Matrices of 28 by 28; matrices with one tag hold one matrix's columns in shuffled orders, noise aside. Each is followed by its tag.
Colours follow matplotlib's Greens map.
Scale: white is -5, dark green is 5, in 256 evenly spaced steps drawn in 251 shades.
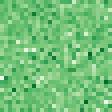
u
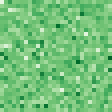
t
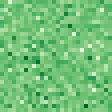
t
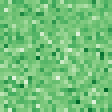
u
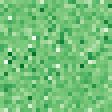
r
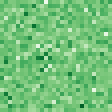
t
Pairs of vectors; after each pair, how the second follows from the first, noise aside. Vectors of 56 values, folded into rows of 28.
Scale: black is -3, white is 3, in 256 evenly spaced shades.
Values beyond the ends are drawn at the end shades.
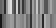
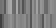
shrunk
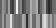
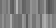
shrunk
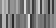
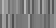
shrunk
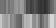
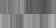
shrunk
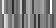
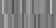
shrunk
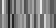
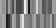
shuffled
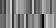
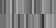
shrunk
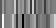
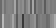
shrunk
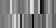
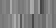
shrunk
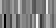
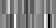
shuffled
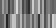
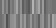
shrunk
